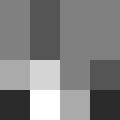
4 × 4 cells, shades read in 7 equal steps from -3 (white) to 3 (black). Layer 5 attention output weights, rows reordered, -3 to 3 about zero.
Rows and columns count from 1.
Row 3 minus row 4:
-3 1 1 -1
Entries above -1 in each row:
4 4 2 2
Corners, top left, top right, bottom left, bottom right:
0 0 2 2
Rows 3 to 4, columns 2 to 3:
-2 0 / -3 -1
